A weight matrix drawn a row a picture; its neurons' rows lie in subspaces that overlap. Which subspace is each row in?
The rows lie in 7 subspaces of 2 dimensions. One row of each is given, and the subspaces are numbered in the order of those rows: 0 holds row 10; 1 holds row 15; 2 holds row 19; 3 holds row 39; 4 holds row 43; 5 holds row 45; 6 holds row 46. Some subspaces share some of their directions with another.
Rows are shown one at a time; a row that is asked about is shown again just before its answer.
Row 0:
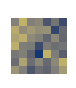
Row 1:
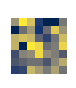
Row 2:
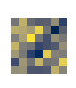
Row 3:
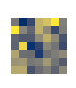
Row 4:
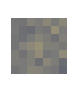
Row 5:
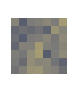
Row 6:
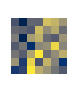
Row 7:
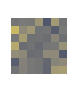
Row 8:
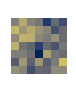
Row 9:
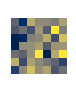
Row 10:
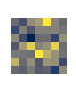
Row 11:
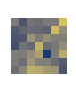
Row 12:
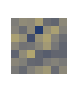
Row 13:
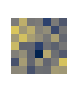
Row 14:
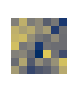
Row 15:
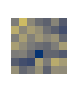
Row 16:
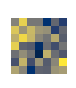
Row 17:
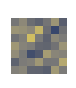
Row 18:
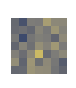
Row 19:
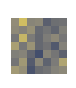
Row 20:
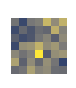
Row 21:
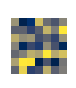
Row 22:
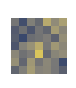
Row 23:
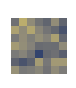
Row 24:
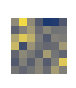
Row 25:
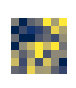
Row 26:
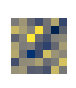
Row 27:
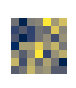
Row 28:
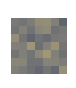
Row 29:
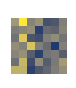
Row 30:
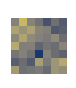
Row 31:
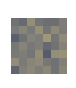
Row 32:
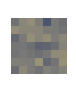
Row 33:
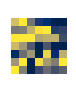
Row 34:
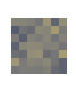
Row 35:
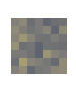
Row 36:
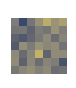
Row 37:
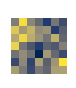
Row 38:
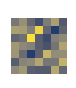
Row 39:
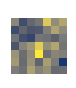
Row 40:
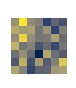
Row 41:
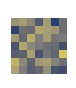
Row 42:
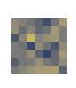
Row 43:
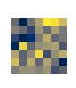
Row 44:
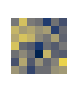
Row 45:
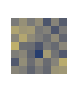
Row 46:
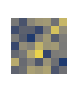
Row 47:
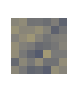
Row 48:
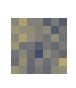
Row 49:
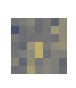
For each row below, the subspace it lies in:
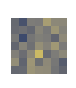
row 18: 2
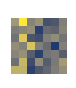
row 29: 2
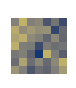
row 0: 0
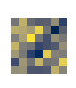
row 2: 6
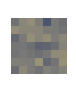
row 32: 3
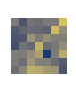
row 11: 0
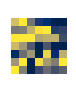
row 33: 5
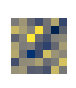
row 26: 6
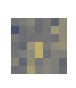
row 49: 4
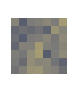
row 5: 0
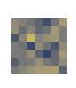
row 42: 0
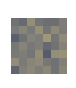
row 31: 3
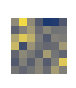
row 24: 4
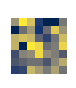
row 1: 4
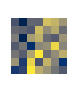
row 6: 2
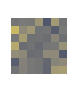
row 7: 5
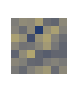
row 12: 6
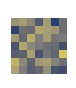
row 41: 5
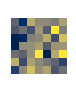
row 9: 3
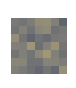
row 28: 0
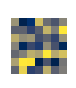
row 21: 1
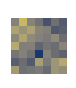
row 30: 1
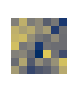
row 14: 0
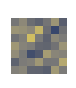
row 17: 6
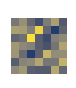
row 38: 6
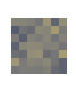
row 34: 5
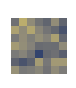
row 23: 1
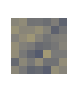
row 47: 6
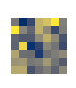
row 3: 4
